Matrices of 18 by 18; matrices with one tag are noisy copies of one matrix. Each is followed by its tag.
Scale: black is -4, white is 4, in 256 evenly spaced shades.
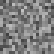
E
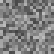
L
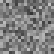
L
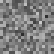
L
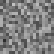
E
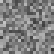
L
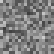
L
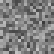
L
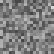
L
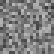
E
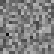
E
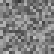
L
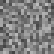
E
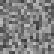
E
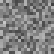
L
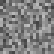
E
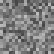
L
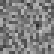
E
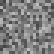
E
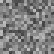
L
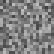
E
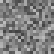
L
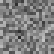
L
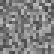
E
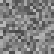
L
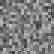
E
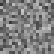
E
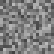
E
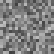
L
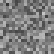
L
